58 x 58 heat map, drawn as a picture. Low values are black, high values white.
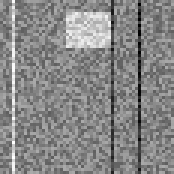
Histogram: heavy tails on both sides. Ninth with the highest average: top middle. Odd patch: higher, in the top middle. Average level on the scale: 50%. Odd lines: columns 5, 38 and 47.
